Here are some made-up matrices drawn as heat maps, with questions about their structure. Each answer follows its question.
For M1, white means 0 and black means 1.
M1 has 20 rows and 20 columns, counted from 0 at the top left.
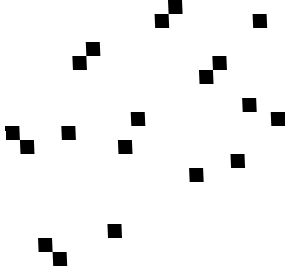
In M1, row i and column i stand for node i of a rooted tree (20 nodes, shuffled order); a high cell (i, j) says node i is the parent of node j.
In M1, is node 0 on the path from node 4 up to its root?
no
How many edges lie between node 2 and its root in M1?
6
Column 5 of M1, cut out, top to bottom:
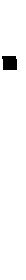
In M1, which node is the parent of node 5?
4
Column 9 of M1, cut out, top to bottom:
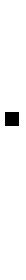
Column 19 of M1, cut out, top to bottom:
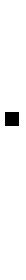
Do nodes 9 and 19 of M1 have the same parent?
yes
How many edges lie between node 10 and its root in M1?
0
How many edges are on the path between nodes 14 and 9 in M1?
3
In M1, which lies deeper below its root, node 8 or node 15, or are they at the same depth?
node 15
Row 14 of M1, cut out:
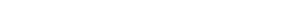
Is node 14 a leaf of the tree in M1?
yes
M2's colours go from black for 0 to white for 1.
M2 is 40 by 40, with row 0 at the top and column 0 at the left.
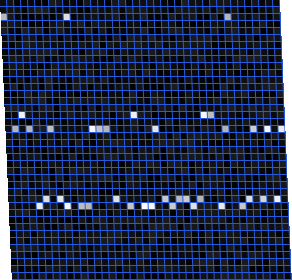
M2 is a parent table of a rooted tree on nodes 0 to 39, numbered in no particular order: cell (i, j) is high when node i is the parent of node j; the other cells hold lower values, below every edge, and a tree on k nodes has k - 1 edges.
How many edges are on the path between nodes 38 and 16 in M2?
2
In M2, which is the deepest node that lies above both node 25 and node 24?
28
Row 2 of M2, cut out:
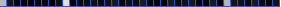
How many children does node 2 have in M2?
3
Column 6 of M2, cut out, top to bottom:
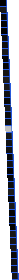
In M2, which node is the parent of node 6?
18
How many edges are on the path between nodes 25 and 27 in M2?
2
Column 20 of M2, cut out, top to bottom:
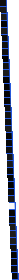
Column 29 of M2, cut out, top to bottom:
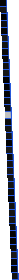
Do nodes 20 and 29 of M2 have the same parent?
no
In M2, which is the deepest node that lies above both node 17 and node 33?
29
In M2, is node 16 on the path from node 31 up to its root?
yes
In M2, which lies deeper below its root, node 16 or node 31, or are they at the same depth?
node 31
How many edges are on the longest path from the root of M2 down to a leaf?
2
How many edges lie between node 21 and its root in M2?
2
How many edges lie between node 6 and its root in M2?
2
